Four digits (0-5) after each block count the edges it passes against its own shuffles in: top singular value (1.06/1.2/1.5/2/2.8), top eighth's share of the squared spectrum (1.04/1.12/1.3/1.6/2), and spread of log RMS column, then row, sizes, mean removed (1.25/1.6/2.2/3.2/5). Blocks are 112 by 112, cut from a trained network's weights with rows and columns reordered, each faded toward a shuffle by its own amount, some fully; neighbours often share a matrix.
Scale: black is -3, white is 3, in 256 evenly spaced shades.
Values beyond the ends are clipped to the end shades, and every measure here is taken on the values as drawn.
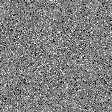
0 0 0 0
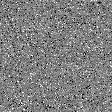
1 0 0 0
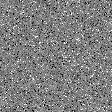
0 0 0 0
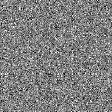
2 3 2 2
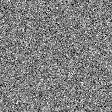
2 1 0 0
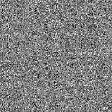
3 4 3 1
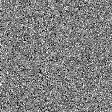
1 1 1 0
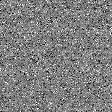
1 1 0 0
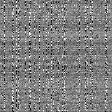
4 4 4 0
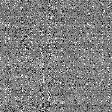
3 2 3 0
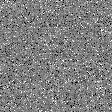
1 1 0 0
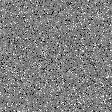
0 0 0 0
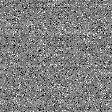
2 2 2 0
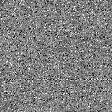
3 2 0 2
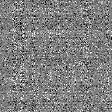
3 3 3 0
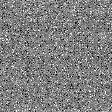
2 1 2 0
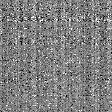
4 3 0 3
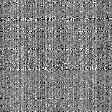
4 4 1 4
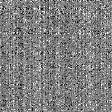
4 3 0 3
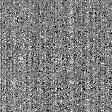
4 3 0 3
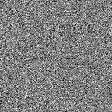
3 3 0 2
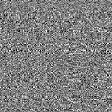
4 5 2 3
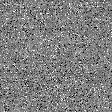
1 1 1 0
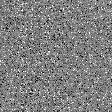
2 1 1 0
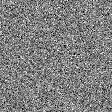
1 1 0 0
